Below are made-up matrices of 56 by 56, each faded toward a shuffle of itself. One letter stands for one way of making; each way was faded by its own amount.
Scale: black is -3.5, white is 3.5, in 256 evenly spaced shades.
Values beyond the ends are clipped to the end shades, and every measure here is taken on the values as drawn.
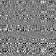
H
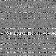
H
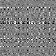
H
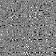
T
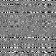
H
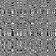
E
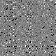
T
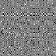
E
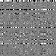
H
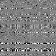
H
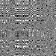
E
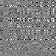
H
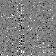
T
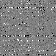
T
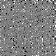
T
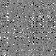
T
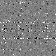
T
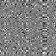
E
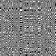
E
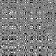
E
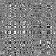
E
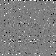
T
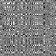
E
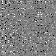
T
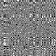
E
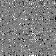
T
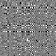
E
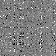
T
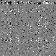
T
